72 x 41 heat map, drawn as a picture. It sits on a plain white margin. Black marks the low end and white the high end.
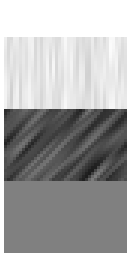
It is made of 3 by 1 panels. Panel 1,1: very high, streaked downward, faint in contrast. Panel 2,1: low, slanting up to the right. Panel 3,1: middling, flat.
